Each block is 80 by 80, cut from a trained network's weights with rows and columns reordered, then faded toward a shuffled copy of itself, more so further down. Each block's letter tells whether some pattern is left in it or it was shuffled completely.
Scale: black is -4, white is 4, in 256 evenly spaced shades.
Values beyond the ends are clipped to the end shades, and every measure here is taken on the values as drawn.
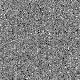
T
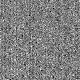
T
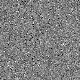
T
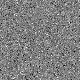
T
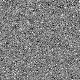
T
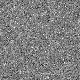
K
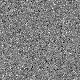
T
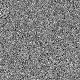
K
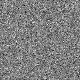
K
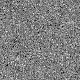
T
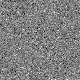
K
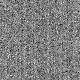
T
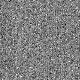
T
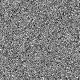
K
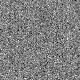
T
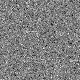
K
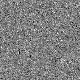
T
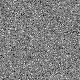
K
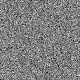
K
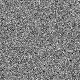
K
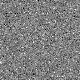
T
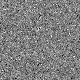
K
